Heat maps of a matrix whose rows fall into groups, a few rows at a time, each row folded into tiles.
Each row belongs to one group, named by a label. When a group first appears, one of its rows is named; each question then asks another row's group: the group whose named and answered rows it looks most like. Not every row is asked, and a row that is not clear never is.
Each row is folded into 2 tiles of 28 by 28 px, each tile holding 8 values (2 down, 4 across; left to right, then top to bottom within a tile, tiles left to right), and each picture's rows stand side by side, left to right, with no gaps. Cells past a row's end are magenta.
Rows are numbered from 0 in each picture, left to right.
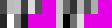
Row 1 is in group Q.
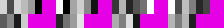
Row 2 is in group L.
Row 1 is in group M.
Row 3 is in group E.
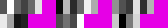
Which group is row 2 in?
Q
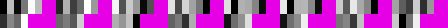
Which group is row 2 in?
E
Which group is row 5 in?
M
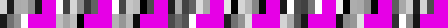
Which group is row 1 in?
E
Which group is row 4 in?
M
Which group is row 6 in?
M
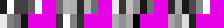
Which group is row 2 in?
E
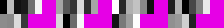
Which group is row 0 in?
L
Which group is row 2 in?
M
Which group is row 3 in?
L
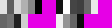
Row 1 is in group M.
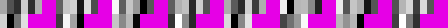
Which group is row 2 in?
E
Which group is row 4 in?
Q
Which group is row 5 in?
M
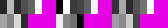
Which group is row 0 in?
L
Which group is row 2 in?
L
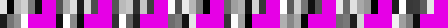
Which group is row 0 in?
M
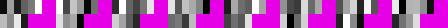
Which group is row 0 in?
L
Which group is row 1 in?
E
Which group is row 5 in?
Q
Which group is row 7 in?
M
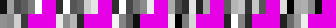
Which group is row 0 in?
L
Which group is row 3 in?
Q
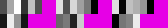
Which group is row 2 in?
M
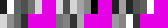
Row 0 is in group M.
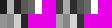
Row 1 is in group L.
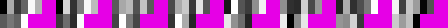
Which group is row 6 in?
L
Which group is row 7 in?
E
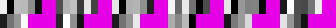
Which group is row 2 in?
M
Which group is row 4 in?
M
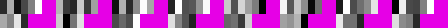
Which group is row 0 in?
L
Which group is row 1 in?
Q
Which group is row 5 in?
E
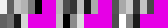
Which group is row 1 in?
Q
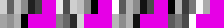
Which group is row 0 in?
E
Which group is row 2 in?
E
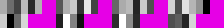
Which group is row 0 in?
Q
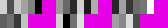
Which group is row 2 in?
L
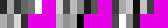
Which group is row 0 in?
L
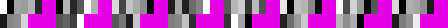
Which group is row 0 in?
M
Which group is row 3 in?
L
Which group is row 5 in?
M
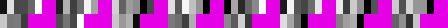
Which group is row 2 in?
E
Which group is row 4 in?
L
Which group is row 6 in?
E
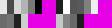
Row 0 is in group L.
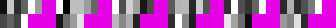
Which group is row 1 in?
M
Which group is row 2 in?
E
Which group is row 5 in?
L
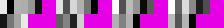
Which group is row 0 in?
M
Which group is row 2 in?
E
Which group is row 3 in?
E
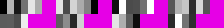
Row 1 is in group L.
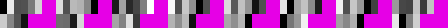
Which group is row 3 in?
E
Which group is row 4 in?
E
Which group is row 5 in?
M
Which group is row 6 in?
E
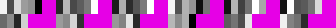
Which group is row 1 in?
L
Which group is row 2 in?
L
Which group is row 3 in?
E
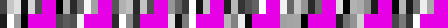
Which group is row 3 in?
Q
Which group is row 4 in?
L
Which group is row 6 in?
M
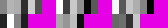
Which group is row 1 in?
E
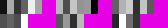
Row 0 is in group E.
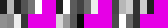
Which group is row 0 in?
L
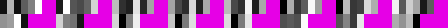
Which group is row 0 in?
L
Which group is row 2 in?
Q
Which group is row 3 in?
Q
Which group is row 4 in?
Q
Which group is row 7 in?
E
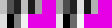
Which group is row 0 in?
Q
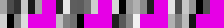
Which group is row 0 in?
Q
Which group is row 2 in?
M
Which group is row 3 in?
E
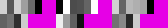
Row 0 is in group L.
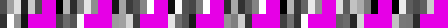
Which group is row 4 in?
L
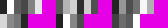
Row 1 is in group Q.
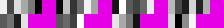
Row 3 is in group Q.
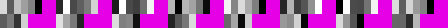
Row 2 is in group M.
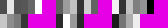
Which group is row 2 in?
M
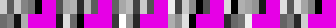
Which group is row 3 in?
E
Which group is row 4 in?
M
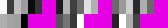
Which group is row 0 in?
E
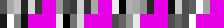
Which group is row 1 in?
Q
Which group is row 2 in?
M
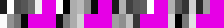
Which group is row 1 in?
M
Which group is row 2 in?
L
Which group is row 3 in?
Q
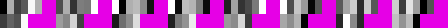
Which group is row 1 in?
L
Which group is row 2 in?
M
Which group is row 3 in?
M
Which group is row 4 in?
L
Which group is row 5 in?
E
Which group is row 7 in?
E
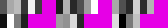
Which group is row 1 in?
L
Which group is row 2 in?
Q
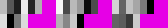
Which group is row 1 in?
E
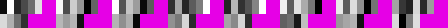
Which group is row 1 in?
E
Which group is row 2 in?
E
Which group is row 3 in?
L
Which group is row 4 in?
L
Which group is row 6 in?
E
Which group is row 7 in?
Q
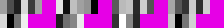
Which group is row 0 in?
Q
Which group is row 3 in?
Q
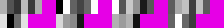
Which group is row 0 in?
Q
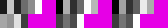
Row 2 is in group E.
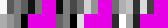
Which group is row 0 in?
E
